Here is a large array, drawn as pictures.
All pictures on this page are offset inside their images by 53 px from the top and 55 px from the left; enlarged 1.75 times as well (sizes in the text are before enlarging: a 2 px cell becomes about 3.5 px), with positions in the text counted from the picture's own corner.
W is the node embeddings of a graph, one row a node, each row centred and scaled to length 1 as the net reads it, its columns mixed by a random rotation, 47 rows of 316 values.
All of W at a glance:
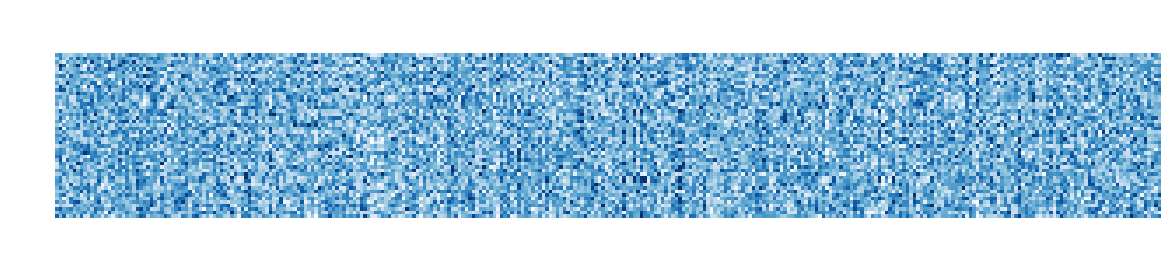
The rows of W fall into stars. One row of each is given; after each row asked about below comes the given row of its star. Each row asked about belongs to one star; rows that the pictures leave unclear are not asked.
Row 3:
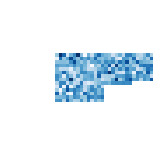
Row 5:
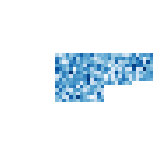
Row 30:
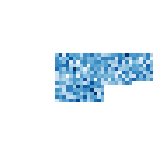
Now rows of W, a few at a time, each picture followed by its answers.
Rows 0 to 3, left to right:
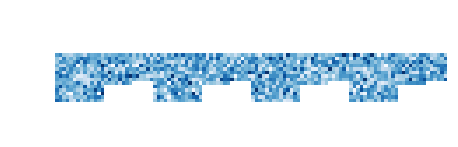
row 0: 3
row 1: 30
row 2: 5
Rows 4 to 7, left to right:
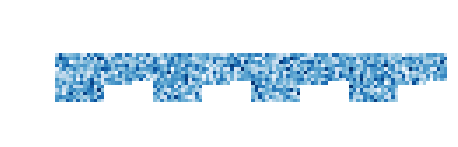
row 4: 30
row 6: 3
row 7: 5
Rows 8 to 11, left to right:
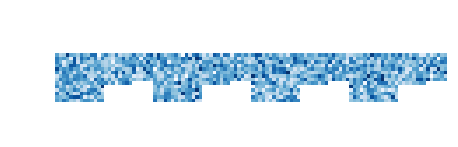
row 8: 5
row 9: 3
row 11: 5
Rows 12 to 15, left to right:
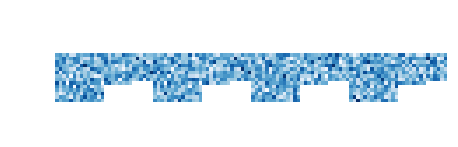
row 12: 30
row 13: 5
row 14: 5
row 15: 5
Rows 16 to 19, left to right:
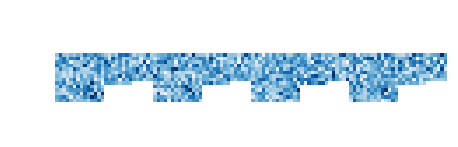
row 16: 30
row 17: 30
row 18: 3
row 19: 30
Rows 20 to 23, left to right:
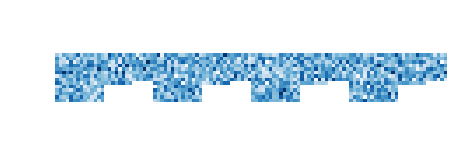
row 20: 5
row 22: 30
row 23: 30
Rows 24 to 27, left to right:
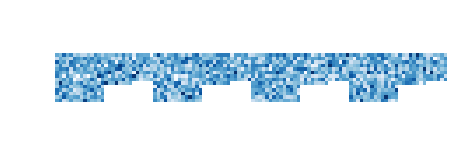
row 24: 3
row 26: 5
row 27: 3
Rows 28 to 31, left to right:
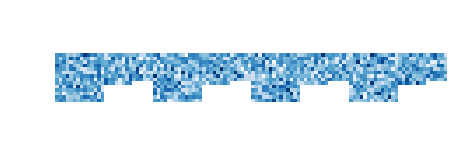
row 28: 30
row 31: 3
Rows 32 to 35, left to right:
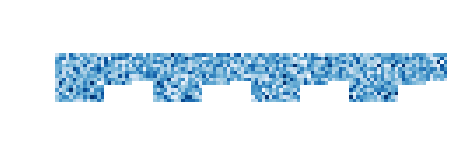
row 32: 30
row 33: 3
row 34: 5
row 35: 30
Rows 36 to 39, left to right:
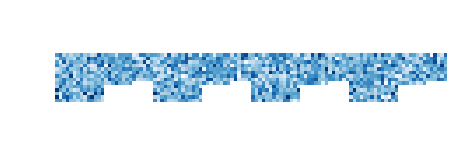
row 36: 3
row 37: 3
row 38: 3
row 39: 5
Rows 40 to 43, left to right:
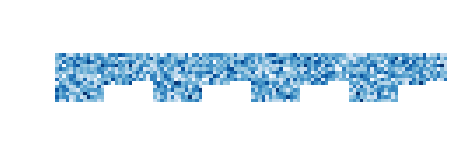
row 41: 3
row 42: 3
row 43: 3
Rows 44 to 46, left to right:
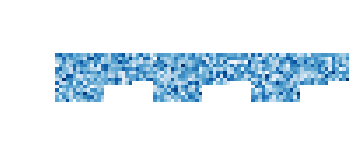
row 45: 30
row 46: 3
